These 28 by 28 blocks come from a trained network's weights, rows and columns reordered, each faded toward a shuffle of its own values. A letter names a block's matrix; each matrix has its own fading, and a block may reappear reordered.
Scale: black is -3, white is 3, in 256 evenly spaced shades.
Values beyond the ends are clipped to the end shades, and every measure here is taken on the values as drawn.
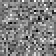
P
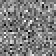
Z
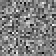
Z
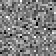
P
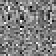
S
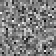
P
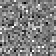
P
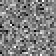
P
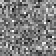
Z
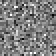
P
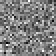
Z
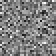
Z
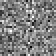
Z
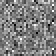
S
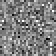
P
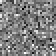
P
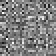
S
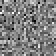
S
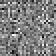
S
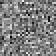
Z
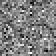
P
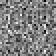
Z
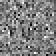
P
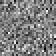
Z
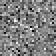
P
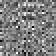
S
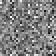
Z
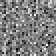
Z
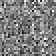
Z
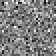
P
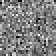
P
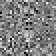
S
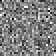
Z
